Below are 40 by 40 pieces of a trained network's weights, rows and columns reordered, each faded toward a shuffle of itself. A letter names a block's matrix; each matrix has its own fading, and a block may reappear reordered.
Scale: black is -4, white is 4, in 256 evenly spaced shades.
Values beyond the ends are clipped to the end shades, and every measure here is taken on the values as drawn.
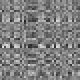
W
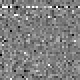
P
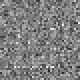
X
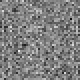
X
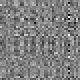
W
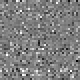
P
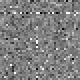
P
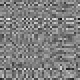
W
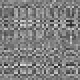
W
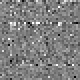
P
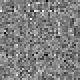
X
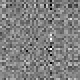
W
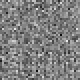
X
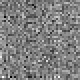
X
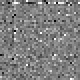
P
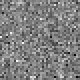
X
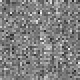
X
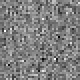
X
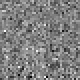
X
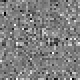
P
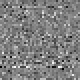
P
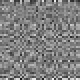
W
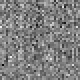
X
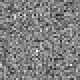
X
